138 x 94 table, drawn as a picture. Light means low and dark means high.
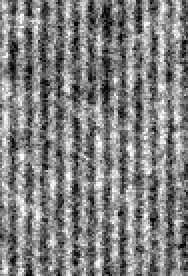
Stripes: upright, repeating 12 times. Slope: none. Ninth with the highest average: top middle. Grain: streaks running down. Average level on the scale: 50%.
